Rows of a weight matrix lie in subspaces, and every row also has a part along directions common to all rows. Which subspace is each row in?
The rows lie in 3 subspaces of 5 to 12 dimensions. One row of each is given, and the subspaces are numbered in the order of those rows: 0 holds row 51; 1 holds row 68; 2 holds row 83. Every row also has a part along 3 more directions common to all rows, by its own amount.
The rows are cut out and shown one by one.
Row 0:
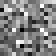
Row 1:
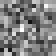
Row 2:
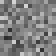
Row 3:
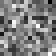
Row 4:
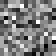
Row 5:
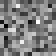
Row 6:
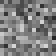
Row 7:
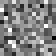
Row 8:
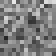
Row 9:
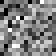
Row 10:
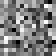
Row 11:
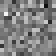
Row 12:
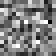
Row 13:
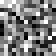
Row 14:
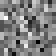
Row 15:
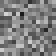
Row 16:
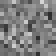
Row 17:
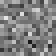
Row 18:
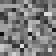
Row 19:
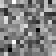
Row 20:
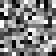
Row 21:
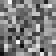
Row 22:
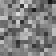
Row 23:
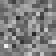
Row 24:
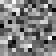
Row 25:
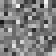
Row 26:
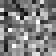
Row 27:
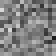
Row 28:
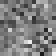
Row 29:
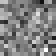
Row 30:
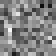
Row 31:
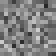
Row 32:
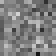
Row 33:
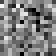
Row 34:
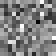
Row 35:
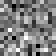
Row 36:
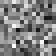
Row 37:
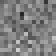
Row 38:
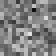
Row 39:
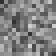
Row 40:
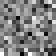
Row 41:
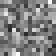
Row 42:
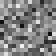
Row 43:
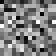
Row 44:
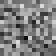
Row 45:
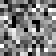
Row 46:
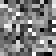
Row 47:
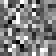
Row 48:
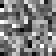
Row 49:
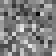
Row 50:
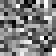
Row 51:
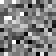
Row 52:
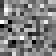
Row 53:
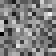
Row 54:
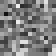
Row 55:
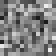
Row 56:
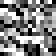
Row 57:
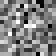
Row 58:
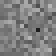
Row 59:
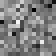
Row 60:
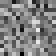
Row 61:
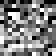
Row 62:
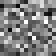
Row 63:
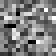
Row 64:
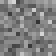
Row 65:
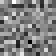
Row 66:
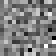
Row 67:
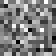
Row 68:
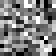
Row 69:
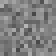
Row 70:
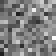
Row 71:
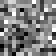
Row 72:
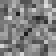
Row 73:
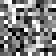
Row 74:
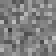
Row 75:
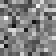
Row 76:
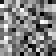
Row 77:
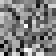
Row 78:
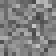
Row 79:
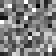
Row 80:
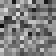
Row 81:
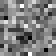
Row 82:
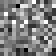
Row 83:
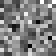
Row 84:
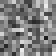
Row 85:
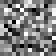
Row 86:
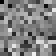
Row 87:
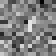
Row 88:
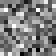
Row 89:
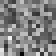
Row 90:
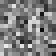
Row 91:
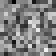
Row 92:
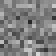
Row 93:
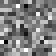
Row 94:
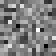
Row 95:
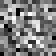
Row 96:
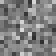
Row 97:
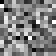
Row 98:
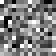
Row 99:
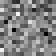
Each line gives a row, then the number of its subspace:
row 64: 2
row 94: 2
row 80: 2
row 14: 2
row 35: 0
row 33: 2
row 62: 1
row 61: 2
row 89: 0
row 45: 0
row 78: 1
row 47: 2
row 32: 0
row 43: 2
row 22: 2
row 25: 1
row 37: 0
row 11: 1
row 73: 0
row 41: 0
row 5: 2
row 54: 1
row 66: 2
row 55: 1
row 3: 0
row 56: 0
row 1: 2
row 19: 0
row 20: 1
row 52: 2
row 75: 0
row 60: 0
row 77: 0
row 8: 2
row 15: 2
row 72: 1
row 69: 0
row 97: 2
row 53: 0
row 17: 0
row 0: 2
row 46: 0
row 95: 0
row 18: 1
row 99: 2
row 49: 2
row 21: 0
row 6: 2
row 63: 0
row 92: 0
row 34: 2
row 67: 0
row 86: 2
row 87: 1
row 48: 1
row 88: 0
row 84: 1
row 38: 1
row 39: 0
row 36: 1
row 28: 1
